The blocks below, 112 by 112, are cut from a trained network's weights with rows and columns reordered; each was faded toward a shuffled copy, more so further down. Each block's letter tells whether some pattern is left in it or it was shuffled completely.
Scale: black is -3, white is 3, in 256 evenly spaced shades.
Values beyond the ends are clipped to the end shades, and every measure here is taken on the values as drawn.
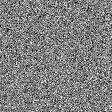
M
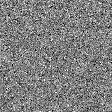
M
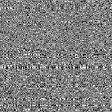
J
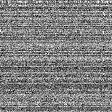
J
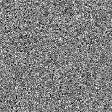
J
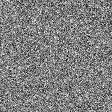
M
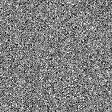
J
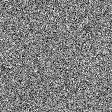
M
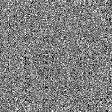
J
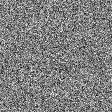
M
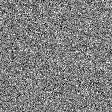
M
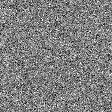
M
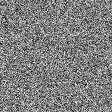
M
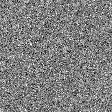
M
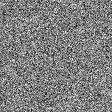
M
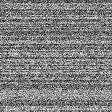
J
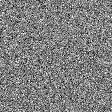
M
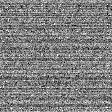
J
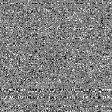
J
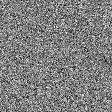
M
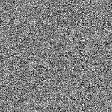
J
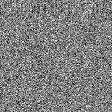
J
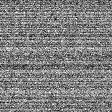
J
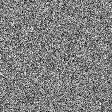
M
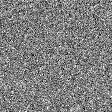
M
